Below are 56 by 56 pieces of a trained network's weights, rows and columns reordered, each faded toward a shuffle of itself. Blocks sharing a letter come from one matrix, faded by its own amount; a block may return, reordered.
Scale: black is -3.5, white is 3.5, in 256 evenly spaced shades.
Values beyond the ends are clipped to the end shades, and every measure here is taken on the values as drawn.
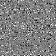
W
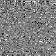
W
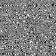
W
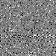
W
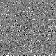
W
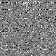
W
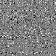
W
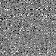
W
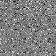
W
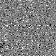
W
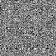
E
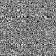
E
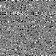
W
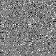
W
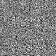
E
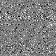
W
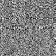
E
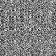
E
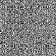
E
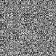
E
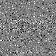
W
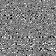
W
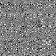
W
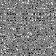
W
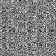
E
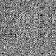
E
